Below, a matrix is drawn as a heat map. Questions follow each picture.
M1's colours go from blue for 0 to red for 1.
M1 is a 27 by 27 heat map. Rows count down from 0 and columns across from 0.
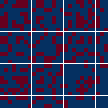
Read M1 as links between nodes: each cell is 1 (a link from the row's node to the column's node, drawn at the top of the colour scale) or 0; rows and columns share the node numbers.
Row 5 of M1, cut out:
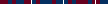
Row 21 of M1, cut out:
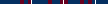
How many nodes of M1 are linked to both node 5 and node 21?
2
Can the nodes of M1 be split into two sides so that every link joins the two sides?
no
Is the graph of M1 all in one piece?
yes
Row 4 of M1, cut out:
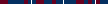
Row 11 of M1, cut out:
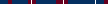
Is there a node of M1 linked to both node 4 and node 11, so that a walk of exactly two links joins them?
no
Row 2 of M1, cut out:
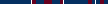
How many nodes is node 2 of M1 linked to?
6
